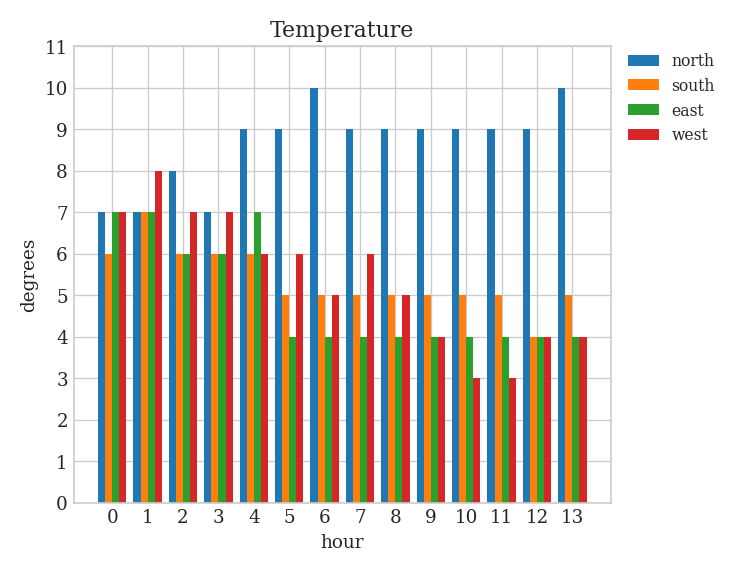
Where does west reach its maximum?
1
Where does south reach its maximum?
1
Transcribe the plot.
Title: Temperature
x-axis: hour, ticks 0 1 2 3 4 5 6 7 8 9 10 11 12 13
y-axis: degrees, ticks 0 1 2 3 4 5 6 7 8 9 10 11
Legend: north, south, east, west
Values:
north: 7 7 8 7 9 9 10 9 9 9 9 9 9 10
south: 6 7 6 6 6 5 5 5 5 5 5 5 4 5
east: 7 7 6 6 7 4 4 4 4 4 4 4 4 4
west: 7 8 7 7 6 6 5 6 5 4 3 3 4 4
